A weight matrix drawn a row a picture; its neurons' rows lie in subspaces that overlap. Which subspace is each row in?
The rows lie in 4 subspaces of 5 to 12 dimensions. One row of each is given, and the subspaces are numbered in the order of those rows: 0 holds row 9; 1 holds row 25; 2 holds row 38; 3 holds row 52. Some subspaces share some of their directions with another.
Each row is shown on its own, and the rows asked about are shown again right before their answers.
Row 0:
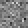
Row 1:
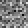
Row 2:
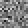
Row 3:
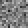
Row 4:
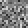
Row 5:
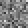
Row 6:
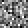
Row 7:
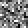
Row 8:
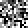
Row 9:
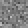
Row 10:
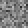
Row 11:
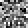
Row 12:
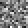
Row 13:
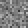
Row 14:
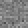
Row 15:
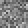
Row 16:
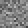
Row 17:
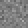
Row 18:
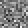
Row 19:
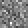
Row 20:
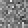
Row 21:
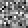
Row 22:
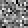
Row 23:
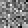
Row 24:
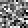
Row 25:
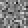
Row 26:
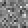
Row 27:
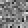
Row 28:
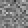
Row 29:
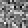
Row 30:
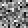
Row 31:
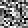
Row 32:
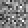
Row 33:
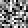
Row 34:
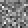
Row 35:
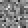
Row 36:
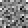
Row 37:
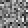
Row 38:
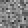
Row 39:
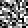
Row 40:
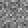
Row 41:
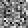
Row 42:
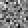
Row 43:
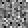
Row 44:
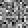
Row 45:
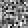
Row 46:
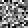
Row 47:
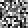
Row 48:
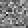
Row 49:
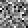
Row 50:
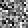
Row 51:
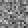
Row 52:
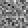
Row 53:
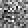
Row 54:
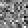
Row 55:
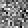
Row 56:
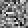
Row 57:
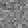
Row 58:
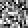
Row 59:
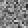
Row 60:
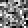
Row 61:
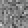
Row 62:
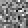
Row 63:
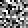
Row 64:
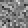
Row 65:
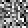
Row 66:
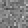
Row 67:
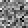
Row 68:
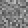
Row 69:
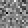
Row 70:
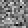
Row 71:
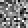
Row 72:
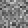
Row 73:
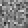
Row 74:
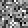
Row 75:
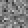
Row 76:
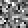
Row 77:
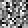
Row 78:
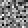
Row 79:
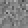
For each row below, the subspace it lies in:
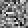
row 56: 3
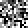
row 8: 2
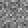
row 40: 2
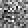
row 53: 0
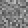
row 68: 3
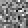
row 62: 0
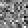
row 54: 1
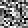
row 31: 2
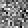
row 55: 2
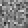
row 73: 0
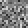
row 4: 0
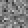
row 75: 0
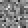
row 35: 0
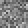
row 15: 2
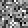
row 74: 0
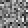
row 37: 2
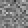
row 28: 3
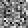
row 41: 2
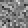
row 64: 2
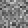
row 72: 3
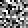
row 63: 0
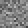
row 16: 3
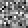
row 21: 0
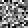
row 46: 2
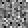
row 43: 2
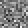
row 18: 2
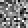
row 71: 0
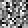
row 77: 2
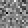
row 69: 3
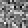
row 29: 0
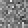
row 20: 0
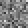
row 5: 0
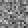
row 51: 0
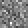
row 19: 2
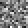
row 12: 1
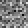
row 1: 0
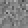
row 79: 3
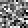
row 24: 2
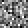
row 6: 2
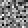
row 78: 0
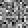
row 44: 1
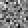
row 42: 1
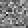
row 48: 3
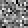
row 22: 2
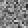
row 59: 3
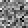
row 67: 0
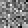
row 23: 2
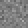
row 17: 0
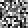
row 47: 1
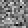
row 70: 3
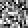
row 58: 0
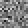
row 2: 0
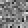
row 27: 2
